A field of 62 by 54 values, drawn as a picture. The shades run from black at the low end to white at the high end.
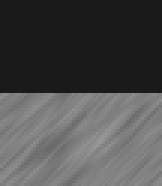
It is made of 2 by 1 panels. Panel 1,1: very low, flat. Panel 2,1: middling, slanting up to the right, faint in contrast.
